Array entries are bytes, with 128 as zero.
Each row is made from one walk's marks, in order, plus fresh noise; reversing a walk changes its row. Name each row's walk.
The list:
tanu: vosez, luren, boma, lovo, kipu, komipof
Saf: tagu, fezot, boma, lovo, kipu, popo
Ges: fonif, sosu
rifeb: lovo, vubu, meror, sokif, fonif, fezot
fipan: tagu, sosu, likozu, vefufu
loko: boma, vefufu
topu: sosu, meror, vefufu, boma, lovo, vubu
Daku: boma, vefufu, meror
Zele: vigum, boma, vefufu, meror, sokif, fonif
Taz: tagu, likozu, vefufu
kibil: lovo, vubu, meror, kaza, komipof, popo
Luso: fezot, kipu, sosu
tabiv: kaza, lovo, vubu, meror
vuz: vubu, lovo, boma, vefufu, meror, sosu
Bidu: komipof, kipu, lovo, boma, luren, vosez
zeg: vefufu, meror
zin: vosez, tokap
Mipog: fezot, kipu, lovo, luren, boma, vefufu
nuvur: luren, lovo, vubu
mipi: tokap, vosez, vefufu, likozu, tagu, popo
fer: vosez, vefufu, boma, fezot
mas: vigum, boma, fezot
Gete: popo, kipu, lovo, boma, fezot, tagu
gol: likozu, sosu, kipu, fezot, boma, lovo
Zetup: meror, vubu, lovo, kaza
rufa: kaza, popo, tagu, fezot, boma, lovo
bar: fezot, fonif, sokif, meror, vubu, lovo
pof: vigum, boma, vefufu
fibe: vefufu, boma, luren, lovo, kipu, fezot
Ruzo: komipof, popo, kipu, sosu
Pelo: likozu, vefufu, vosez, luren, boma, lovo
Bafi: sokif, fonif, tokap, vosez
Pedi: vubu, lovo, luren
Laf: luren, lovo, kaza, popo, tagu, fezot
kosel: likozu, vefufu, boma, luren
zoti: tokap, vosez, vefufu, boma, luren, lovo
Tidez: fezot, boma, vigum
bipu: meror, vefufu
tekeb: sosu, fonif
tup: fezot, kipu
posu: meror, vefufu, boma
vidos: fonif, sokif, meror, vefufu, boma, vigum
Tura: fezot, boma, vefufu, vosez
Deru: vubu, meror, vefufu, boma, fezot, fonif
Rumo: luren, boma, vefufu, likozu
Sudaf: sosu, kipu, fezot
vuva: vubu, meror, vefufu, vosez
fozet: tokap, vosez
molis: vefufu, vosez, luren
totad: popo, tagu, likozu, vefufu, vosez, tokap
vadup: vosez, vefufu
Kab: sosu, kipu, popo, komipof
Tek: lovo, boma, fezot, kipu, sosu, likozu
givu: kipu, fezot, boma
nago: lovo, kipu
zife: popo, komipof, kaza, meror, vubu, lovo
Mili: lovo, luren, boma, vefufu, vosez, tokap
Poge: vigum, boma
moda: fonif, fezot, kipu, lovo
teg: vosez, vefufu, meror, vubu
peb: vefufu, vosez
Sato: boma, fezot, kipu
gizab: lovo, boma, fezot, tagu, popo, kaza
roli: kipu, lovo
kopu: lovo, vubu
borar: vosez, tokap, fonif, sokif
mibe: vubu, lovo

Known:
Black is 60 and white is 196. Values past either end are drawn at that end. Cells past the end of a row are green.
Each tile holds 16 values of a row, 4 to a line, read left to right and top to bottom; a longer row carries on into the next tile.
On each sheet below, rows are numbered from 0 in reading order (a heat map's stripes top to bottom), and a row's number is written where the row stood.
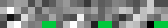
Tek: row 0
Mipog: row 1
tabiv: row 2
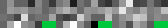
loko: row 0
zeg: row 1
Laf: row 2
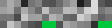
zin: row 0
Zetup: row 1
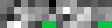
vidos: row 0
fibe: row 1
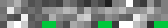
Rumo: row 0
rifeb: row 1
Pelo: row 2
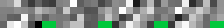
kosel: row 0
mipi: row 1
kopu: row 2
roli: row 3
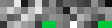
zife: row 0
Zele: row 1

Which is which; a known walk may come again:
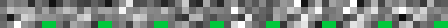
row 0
givu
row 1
rifeb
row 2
Laf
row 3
tekeb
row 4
fipan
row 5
nuvur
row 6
kopu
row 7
Luso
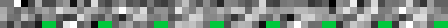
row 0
kibil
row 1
vuz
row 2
Sudaf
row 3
Gete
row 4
tabiv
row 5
Tidez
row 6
zife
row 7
gol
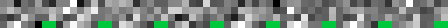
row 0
zeg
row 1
mibe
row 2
Mili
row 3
Ruzo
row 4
vidos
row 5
Taz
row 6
pof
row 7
mipi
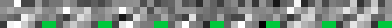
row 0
Pelo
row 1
fibe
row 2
Tek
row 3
loko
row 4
posu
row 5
moda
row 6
bar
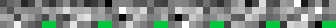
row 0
borar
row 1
mas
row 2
tup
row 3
Sato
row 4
Zetup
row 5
Pedi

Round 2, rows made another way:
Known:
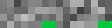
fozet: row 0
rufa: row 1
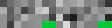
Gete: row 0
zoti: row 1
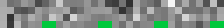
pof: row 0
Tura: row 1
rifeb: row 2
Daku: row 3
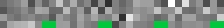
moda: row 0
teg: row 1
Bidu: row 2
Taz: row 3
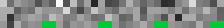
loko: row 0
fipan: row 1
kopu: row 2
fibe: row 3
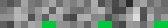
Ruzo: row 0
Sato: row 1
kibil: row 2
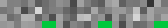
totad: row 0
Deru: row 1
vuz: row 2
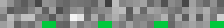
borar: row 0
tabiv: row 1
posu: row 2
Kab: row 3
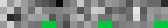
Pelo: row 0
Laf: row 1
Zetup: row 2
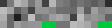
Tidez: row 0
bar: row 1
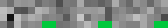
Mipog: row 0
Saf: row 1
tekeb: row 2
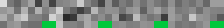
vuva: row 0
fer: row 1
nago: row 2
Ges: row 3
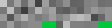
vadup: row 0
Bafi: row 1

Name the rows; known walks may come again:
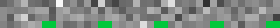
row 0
Saf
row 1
zeg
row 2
Sudaf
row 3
vadup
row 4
zin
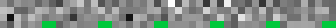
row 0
Mipog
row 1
givu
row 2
tup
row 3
fipan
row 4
bipu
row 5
roli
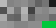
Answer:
topu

